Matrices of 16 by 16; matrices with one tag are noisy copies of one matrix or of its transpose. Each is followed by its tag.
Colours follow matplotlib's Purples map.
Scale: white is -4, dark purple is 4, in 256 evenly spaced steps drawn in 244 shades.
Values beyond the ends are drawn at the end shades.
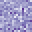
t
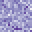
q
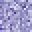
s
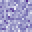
s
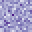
s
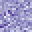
s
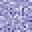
t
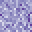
q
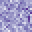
q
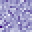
s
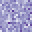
t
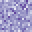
s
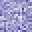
t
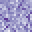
q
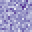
s
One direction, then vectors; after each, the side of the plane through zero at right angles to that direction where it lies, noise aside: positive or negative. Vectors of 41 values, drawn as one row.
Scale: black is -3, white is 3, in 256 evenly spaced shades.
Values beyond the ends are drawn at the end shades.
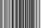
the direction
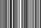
negative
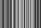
negative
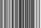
positive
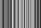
negative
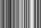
negative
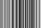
positive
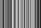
negative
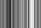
negative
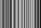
negative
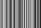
negative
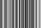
positive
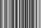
positive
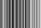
positive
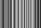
negative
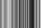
positive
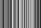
negative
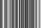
positive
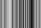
positive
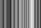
negative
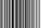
positive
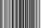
positive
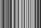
negative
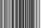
positive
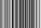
positive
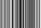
positive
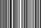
negative
